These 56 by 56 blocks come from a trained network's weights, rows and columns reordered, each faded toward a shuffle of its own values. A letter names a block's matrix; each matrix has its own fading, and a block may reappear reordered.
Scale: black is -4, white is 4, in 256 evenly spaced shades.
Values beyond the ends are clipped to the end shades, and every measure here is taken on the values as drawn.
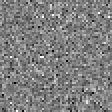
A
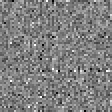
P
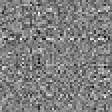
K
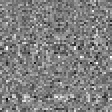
K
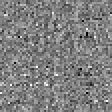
P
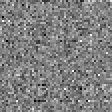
P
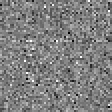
A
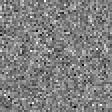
A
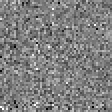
P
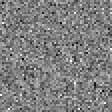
A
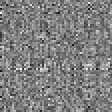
K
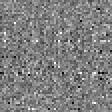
P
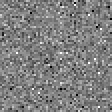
A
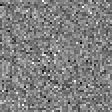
A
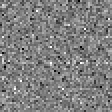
A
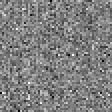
P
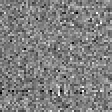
P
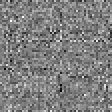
K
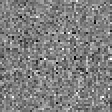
P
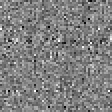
P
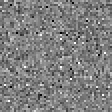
A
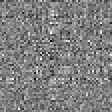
K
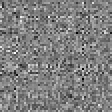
K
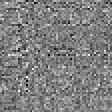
K
